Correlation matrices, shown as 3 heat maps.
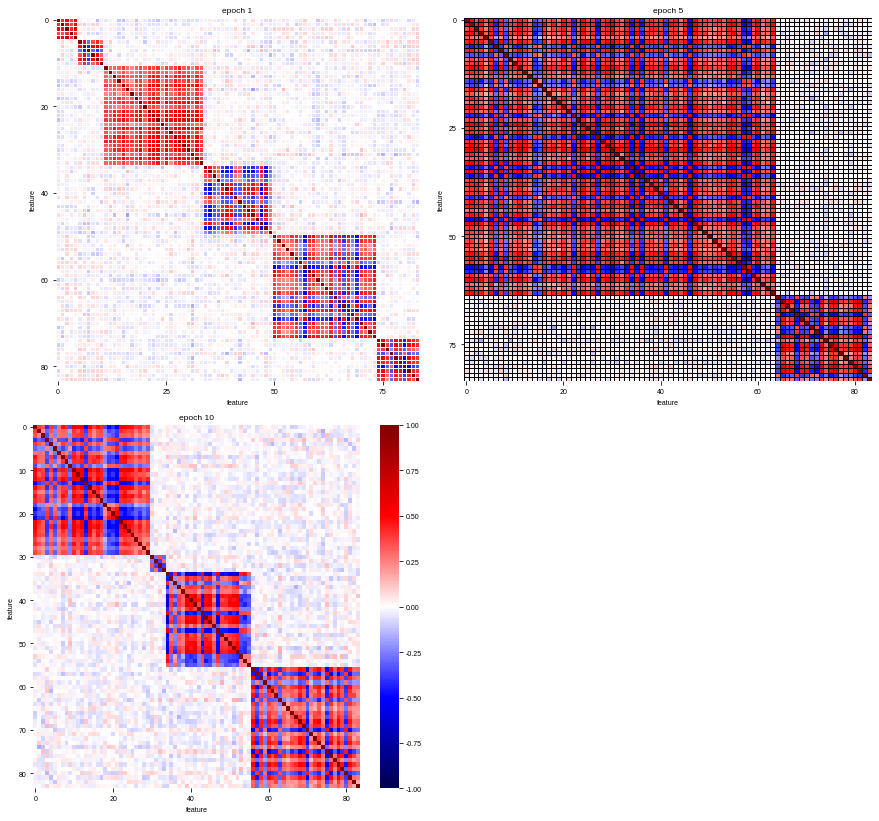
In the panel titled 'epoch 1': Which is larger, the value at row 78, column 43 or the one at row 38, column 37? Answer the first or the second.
the first
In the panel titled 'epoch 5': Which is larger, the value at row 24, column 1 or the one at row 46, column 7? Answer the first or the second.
the first
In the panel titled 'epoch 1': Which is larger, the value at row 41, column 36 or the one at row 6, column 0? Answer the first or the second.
the first
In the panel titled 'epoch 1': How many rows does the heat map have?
84
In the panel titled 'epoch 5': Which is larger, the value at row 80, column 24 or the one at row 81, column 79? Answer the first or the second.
the second
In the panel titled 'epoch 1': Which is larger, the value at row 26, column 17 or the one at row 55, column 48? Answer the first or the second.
the first
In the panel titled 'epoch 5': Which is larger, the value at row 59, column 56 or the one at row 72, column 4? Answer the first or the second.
the first
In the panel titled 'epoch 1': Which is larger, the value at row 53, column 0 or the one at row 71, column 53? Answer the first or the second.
the second
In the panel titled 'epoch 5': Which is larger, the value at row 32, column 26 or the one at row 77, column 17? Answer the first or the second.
the first
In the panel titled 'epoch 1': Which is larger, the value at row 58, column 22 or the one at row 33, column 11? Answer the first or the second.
the second
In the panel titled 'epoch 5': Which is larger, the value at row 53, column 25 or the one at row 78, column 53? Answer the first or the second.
the first
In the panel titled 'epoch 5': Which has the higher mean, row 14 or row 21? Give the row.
21
